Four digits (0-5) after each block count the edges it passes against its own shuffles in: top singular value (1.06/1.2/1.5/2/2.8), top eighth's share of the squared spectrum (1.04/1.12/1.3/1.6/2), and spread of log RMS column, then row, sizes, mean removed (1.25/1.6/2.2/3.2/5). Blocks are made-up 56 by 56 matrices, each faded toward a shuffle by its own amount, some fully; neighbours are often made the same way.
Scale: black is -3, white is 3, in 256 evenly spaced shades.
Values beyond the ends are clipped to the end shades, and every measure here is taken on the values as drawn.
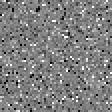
0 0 0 0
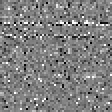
4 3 1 2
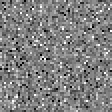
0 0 0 0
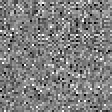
4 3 2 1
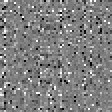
3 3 2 1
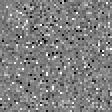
2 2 0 0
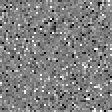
0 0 0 0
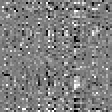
4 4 3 2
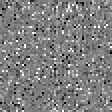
3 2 1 1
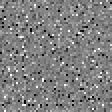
0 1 0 0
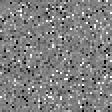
0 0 1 0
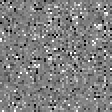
3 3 1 0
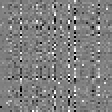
4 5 3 2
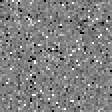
1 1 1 0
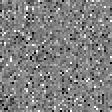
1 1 1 0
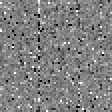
2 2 1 0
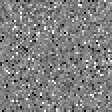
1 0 0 0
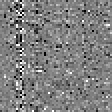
4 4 3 1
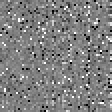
3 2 2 0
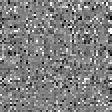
4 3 2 2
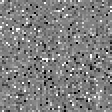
2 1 0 0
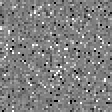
1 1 1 0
